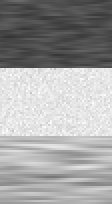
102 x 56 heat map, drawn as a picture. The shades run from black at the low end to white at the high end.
The table splits into 3 rows of 1 panel. Panel 1,1: low, streaked across, faint in contrast. Panel 2,1: very high, fine-grained, faint in contrast. Panel 3,1: high, streaked across.
